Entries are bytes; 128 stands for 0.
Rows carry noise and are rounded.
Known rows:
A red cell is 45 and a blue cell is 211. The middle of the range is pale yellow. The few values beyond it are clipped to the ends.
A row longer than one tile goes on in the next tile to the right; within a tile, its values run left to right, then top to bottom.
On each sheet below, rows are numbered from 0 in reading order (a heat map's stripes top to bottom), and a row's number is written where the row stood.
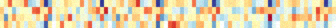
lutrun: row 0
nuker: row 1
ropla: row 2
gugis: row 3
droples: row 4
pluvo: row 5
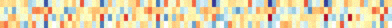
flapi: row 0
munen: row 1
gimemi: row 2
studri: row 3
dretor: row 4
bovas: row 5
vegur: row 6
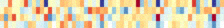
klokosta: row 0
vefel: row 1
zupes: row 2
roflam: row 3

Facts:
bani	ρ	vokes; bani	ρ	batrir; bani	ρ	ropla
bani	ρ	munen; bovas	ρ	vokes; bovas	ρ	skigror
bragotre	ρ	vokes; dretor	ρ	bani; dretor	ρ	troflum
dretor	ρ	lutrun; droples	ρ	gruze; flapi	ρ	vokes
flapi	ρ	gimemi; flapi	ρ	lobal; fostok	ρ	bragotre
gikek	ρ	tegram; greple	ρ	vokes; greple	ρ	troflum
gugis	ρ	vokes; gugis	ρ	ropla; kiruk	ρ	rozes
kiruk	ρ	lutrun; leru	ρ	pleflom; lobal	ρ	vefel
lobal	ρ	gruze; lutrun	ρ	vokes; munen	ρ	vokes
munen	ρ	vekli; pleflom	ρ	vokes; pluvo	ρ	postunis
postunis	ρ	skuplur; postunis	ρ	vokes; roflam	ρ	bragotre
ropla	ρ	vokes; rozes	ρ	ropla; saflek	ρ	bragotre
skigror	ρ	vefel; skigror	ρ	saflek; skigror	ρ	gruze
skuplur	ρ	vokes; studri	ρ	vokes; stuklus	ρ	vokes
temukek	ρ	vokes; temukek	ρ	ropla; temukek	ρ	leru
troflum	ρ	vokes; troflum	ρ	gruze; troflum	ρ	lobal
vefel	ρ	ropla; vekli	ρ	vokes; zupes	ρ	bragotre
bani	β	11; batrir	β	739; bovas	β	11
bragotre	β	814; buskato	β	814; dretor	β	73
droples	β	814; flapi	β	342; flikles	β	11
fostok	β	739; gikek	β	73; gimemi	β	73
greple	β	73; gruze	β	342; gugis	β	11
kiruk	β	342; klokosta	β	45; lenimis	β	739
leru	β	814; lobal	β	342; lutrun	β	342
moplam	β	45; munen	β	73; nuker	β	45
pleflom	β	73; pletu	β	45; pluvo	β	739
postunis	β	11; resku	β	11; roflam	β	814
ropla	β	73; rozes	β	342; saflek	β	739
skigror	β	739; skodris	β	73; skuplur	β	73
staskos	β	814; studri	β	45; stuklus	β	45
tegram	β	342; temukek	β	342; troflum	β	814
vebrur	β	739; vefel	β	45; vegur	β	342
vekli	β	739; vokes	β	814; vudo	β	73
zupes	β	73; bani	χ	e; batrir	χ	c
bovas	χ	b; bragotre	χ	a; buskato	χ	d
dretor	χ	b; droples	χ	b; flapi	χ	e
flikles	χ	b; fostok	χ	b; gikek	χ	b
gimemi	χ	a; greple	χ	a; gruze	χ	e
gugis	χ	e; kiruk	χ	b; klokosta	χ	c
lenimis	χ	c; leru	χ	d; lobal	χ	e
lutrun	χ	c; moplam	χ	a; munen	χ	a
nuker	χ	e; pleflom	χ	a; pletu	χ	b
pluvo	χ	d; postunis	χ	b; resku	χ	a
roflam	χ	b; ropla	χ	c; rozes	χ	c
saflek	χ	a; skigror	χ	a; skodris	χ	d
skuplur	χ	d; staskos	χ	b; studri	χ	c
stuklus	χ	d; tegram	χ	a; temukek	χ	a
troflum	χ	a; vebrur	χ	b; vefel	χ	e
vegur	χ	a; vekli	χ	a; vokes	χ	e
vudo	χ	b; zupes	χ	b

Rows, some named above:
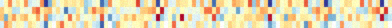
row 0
batrir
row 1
troflum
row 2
vudo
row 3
moplam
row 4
fostok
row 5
studri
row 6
pletu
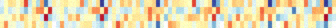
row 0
flikles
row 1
staskos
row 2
vekli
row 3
postunis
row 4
vekli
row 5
kiruk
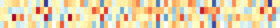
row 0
buskato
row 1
vegur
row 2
gimemi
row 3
gruze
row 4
lenimis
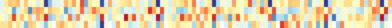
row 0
stuklus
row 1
bragotre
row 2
buskato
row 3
skuplur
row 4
klokosta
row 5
temukek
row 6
vebrur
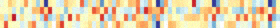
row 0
nuker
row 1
resku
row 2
vokes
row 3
postunis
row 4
leru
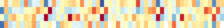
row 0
gikek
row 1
skodris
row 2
flikles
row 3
vegur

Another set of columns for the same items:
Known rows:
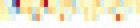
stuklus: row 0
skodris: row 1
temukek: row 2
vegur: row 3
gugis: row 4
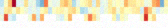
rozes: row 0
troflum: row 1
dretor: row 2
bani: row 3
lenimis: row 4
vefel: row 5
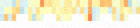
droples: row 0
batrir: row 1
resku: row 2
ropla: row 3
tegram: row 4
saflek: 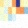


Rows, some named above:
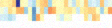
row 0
fostok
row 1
leru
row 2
flikles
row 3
nuker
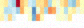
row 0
skuplur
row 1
leru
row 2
postunis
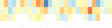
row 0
vekli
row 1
kiruk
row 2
staskos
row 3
pletu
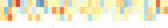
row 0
gruze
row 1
vokes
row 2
moplam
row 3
vebrur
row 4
postunis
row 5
buskato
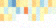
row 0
vokes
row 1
bovas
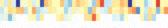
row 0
roflam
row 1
studri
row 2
vekli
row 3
gruze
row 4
zupes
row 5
buskato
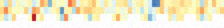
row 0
moplam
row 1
vefel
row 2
pluvo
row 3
vudo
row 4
temukek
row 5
bragotre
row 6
gimemi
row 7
klokosta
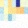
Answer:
roflam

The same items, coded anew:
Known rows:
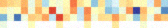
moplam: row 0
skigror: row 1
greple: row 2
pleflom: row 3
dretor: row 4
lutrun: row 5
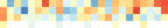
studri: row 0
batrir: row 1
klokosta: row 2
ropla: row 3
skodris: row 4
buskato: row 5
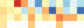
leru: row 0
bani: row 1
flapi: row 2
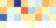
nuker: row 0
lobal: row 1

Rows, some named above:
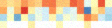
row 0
skodris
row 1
buskato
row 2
buskato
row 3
bovas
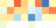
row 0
gimemi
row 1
flikles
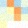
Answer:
postunis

